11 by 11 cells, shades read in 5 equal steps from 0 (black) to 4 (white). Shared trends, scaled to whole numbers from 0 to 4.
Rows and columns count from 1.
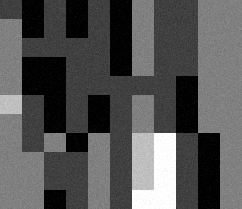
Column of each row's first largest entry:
7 1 1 1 1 1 1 8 8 8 7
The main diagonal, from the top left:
1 0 1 1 1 1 2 4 1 0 2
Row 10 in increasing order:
0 1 1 1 1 2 2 2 2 3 4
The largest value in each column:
3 2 2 1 2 1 4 4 1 2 2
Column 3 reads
1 1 1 0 0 0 0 2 1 1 0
